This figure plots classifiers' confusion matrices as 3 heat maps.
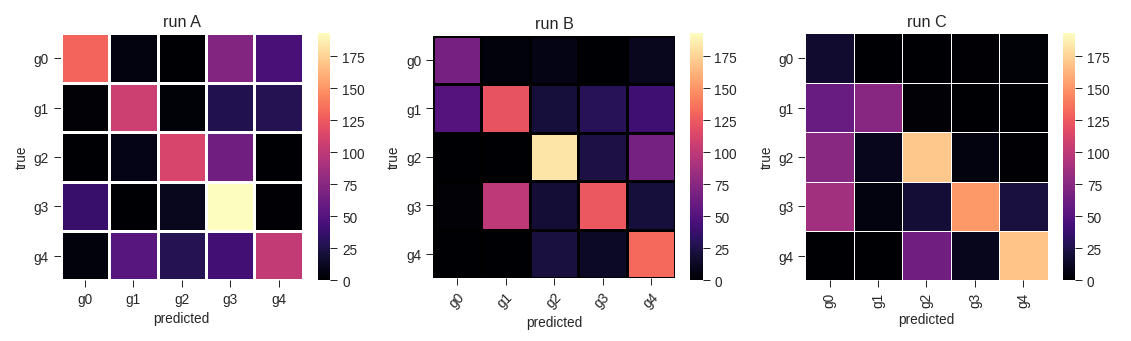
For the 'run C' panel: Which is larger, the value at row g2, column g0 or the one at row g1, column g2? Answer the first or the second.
the first
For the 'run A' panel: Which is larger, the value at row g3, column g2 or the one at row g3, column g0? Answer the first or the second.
the second
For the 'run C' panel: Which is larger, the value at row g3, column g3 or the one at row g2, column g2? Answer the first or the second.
the second
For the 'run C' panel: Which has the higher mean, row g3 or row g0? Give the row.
g3
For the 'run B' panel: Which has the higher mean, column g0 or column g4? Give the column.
g4
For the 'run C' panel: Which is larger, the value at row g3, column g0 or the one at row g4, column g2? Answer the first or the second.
the first
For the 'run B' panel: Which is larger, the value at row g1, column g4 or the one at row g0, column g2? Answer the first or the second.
the first
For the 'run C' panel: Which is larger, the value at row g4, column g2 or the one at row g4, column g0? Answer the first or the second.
the first
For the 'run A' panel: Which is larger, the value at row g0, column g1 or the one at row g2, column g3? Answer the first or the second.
the second
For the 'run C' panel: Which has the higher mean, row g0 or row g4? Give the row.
g4
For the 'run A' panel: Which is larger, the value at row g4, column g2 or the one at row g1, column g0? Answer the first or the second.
the first
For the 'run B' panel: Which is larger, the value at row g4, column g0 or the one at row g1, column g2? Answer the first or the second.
the second
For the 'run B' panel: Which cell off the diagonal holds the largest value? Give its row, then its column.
g3, g1
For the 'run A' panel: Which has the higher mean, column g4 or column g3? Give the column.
g3
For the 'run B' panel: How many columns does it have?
5
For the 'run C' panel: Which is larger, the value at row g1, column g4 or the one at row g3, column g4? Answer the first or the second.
the second
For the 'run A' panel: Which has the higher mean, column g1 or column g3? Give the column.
g3
